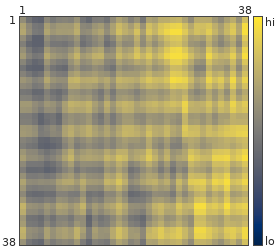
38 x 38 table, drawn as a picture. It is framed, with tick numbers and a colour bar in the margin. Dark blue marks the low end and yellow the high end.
Slope: up to the right. Odd rows or columns: none. Stripes: horizontal, repeating 9 times. Histogram: bell-shaped.
